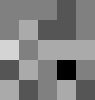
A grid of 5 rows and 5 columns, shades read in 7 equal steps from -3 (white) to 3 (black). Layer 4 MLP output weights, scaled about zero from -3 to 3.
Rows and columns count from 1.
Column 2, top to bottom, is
0 -1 0 -1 1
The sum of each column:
-2 -1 0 3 0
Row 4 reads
1 -1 0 3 0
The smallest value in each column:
-2 -1 -1 -1 -1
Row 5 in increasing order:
-1 -1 0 1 1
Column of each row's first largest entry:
4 3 2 4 2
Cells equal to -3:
0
